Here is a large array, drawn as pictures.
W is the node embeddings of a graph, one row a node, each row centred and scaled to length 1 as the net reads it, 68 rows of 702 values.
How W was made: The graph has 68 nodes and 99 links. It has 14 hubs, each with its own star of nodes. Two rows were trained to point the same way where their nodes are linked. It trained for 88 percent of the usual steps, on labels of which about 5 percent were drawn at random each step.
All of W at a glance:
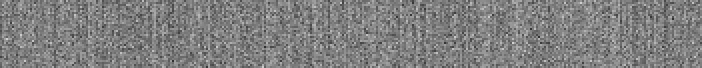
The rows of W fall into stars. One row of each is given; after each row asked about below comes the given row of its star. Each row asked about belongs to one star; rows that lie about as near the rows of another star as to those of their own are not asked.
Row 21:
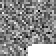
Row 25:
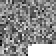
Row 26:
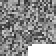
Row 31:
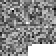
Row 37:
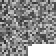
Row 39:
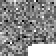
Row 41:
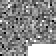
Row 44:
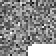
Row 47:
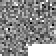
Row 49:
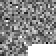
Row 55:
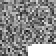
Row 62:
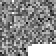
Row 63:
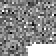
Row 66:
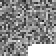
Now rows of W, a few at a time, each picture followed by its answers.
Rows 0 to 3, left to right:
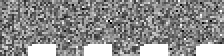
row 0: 62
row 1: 41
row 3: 41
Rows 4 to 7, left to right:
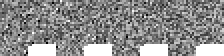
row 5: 25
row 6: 62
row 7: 63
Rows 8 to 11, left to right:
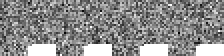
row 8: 21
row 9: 63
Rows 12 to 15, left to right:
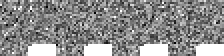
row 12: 26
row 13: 26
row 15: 37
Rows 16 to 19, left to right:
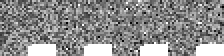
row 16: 21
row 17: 21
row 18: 37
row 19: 63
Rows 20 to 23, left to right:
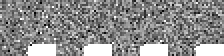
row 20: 55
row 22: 37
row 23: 55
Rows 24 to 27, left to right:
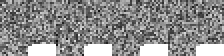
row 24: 39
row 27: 25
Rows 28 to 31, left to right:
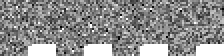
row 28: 49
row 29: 63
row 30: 21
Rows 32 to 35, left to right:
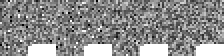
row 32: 44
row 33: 25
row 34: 41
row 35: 41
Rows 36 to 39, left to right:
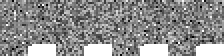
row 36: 44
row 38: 62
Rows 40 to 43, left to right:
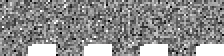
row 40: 26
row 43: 63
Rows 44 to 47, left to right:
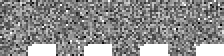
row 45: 37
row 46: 47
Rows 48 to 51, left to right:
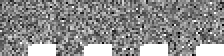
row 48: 21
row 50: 25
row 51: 37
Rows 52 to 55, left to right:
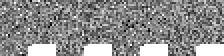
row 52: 66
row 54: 55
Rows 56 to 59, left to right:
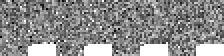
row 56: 39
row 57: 66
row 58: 31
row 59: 25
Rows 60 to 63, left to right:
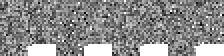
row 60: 55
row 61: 55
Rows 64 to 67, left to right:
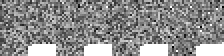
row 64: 44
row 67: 47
